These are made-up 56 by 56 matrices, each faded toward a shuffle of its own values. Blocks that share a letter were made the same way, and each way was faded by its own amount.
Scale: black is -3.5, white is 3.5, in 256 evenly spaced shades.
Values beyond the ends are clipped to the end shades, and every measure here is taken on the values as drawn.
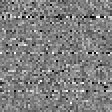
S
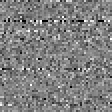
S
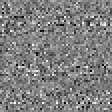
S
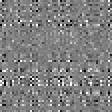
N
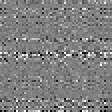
N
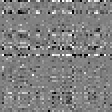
N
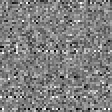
S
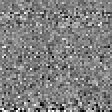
S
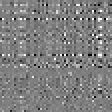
N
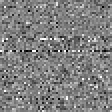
S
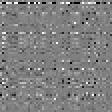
N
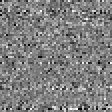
S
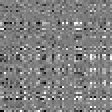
N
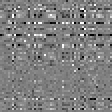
N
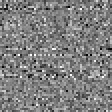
S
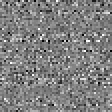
S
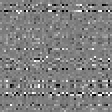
N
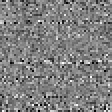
S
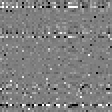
N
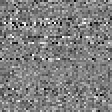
S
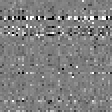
N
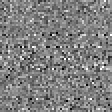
S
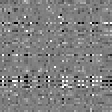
N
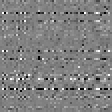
N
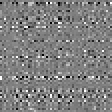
N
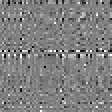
N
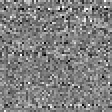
S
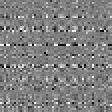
N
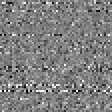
S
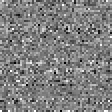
S
